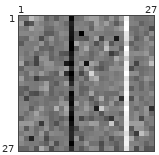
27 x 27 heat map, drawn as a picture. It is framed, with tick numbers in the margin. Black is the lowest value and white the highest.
Average level on the scale: 50%. Odd lines: columns 11 and 22. Histogram: heavy tails on both sides.
